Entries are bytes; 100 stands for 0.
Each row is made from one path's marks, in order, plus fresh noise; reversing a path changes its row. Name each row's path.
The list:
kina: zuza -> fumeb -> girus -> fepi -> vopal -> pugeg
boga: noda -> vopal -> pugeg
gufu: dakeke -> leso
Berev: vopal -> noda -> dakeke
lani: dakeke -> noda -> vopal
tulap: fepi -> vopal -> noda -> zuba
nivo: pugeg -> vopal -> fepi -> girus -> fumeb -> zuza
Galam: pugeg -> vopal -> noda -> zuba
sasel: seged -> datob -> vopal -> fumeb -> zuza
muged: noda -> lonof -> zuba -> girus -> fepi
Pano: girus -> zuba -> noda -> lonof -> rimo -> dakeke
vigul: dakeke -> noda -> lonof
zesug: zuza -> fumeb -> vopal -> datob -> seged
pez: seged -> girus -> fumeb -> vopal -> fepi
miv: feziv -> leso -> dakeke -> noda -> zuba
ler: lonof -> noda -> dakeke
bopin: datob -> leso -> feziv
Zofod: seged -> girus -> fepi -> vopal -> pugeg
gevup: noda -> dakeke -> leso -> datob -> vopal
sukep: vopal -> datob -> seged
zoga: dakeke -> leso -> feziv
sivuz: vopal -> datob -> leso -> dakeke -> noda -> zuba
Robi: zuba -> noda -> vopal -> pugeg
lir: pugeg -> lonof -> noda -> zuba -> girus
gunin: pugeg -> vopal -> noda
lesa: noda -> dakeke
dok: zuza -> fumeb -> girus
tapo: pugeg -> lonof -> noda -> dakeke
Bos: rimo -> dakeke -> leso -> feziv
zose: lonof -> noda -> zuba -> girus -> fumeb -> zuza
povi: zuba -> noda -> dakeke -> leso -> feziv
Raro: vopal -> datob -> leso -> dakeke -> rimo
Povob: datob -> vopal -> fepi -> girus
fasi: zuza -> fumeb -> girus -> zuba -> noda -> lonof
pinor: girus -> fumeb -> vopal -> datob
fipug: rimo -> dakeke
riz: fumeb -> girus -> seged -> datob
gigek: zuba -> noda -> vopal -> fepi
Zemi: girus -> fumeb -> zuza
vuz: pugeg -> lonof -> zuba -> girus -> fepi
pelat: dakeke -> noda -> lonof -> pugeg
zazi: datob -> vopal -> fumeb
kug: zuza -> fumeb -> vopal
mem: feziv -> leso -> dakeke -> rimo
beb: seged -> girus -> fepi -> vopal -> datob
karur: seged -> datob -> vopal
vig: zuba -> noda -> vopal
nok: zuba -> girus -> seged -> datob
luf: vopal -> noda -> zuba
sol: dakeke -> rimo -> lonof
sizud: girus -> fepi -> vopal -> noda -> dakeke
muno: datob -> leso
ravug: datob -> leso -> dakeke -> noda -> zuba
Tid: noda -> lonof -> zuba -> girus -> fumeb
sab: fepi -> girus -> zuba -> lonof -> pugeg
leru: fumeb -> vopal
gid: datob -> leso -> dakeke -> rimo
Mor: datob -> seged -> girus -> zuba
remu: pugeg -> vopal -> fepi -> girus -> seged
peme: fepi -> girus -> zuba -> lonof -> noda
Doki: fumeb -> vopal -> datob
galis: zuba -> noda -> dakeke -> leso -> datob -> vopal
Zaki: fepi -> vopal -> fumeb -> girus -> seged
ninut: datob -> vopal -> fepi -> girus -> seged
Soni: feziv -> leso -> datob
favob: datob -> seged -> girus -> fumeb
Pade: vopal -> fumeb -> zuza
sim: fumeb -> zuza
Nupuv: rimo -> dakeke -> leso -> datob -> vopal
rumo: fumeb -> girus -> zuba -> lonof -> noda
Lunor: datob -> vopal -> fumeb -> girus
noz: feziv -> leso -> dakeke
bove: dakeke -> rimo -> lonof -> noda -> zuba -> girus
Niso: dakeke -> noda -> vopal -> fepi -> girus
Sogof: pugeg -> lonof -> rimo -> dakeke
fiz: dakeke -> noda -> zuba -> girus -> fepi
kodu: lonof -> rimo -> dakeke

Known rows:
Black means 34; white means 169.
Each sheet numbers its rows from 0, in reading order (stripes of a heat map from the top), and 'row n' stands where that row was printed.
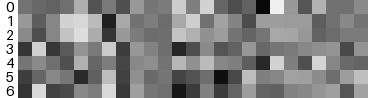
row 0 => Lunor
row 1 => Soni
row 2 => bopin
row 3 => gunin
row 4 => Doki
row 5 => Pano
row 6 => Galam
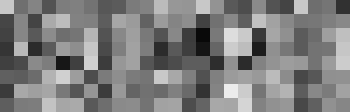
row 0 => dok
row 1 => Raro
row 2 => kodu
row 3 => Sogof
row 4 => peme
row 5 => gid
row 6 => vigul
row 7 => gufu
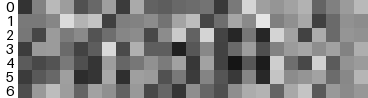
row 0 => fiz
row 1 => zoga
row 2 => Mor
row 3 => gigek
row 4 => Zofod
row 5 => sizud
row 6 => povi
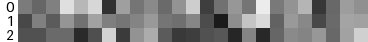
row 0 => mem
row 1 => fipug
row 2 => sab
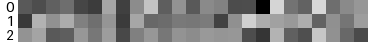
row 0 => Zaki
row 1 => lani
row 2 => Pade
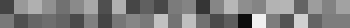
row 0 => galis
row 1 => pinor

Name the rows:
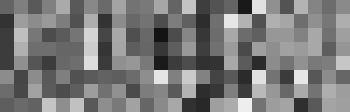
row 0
sukep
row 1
ler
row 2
Robi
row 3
luf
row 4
vuz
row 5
riz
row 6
nok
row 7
Bos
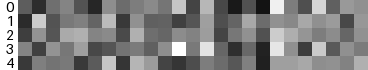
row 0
beb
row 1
boga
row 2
sivuz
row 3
favob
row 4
tulap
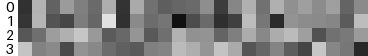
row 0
Berev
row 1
lir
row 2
ravug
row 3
sim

